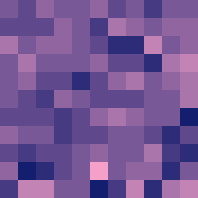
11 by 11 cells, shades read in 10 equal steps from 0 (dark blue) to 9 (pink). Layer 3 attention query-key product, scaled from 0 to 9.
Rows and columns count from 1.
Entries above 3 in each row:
8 7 8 8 7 6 5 5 5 7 7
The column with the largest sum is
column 11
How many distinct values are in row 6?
5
